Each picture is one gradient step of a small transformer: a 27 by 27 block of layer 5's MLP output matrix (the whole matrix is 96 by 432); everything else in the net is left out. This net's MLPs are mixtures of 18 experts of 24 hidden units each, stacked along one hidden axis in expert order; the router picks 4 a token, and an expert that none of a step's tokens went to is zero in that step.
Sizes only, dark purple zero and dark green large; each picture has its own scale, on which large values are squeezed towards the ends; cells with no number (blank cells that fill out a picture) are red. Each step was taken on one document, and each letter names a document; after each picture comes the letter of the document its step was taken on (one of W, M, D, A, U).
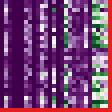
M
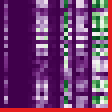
M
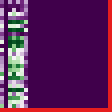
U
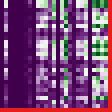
M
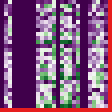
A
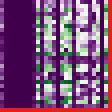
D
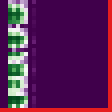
U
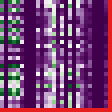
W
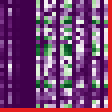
D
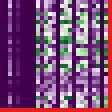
D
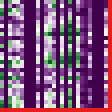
W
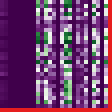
D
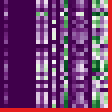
M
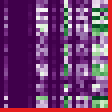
M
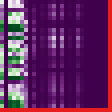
U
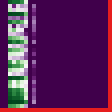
U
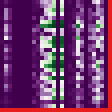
A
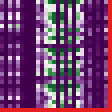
W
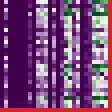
M
